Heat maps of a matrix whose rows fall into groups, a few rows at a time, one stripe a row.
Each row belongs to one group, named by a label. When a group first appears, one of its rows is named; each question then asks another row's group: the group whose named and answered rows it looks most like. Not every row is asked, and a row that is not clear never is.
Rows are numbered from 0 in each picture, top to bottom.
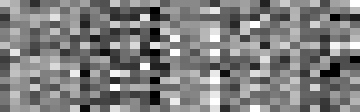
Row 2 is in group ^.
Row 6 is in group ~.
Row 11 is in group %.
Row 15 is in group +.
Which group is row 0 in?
~
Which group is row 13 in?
%
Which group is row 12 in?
+
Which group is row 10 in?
+
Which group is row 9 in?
^
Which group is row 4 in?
%
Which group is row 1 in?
%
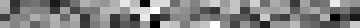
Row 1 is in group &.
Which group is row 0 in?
~
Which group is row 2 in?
^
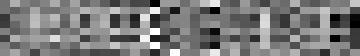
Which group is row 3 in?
^
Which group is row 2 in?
^
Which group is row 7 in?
%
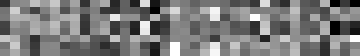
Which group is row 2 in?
+
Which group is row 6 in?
%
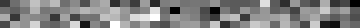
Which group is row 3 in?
+
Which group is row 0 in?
^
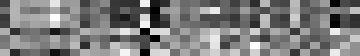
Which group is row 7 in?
~
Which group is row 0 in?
^
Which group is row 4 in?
~
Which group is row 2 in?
^
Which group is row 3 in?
^
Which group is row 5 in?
%
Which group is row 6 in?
+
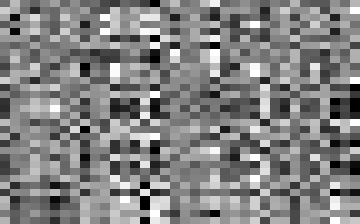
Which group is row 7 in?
%
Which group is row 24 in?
^
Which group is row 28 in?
~
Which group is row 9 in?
+
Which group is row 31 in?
~
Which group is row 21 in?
%
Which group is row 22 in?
+
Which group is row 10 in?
+
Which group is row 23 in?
^
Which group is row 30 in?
&
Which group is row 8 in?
%
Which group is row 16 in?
^
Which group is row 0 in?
%
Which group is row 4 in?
&
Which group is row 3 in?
+
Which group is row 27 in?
^
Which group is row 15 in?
^
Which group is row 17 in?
~
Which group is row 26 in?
~
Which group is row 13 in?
&
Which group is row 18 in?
+
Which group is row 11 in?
~
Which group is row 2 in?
&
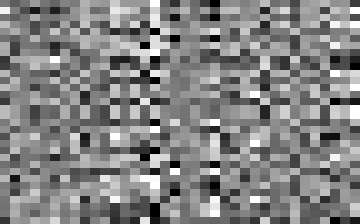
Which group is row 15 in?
~
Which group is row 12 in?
~
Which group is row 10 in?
~
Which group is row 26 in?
&
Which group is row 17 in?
%
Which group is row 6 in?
~
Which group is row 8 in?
^
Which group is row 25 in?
&
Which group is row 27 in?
&
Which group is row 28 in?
+
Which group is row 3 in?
~
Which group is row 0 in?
&
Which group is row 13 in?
+
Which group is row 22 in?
~
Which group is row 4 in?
%
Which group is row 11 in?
%
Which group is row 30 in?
%
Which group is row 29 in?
%
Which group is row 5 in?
&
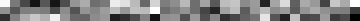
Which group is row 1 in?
&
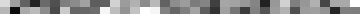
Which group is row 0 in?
~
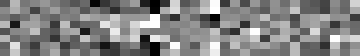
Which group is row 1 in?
%
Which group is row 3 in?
&
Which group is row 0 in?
%
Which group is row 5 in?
~
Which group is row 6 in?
%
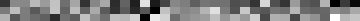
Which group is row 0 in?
^
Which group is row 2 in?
~
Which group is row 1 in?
%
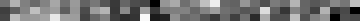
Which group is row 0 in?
%
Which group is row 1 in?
^
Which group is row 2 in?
^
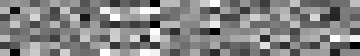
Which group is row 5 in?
~
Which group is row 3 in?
%
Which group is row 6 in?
^
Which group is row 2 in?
+
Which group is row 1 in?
&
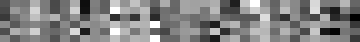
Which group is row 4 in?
+
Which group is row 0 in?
+
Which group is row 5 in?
&
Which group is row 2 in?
^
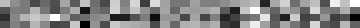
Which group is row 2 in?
^
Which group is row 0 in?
~
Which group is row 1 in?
+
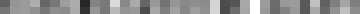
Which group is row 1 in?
+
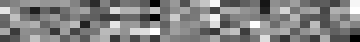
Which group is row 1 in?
~
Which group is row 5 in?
^
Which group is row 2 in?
%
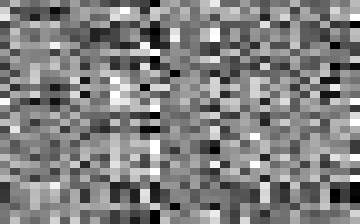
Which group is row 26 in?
^
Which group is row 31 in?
%
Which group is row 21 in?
&
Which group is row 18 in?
%
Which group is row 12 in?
~
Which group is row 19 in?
+
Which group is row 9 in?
^
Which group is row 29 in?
&
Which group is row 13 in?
+
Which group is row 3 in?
^
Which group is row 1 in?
~
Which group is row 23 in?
+
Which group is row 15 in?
&
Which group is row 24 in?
&
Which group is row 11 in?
+
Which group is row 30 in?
%
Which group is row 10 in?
&
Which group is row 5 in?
%
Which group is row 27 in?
^
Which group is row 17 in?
~
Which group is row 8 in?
%
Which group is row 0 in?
%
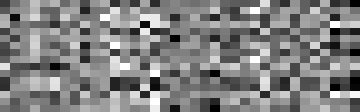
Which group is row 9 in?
~
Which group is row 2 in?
&
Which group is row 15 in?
&
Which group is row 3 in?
~
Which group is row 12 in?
^
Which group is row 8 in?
+
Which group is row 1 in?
+
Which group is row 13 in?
~
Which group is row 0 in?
^
